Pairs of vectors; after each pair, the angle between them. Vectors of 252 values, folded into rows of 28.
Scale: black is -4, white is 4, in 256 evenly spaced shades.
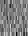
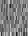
nearly parallel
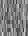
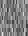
nearly parallel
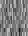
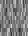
nearly parallel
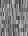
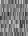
partly opposed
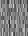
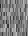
partly opposed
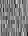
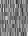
nearly opposite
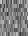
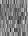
partly aligned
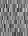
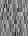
nearly parallel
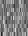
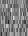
partly aligned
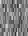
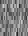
nearly opposite
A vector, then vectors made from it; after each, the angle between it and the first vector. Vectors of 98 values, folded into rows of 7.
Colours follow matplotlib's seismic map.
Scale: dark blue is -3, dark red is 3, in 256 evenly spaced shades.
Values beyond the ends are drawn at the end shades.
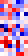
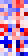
nearly opposite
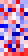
partly aligned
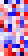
partly opposed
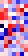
partly aligned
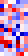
nearly parallel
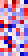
orthogonal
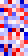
orthogonal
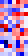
nearly opposite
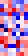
nearly parallel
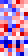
nearly opposite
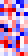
nearly parallel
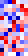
orthogonal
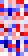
nearly opposite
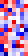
partly aligned
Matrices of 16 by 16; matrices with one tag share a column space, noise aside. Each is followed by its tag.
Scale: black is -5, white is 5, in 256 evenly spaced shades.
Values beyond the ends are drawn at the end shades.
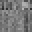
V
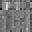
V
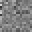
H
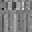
V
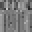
V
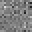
H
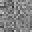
H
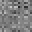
H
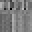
V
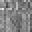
V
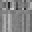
V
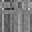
V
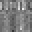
V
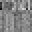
V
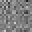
H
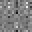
H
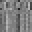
V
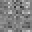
H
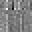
V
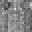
V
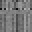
V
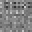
H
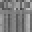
V
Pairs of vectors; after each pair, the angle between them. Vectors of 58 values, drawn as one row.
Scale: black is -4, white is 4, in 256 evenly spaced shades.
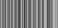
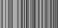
orthogonal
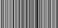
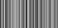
partly aligned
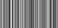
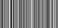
nearly opposite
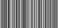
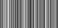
partly opposed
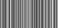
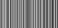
nearly opposite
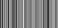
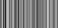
partly opposed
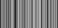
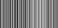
partly aligned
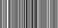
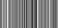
nearly parallel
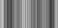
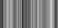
nearly opposite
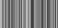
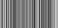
orthogonal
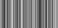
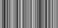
nearly parallel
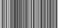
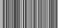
partly aligned
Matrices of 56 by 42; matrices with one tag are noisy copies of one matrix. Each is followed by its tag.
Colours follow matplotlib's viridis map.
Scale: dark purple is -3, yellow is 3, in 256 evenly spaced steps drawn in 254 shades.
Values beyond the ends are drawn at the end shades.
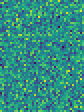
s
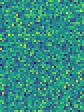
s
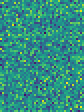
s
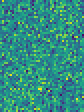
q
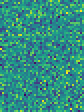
s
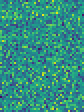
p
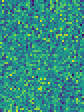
q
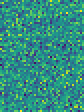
s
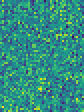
q
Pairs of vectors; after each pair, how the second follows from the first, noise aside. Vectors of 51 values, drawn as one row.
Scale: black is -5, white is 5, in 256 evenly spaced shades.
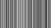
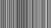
negated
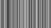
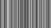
negated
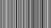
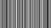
negated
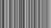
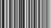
scaled up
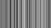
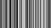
scaled up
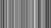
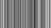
negated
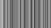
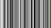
scaled up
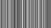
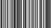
scaled up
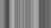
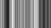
scaled up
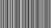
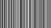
negated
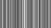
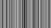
negated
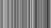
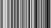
scaled up
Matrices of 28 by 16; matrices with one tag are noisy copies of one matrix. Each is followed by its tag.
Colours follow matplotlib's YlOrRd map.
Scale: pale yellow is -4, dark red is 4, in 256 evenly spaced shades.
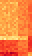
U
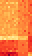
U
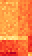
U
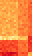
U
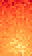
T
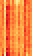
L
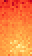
T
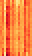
L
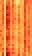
L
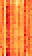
L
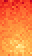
T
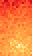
T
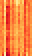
L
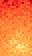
T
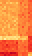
U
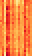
L
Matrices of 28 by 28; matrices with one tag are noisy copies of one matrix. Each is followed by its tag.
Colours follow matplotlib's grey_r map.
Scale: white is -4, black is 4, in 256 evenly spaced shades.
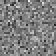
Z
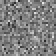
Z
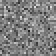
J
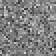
J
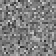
Z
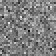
J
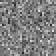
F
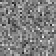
F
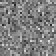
F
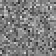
J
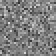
J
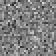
Z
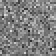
J
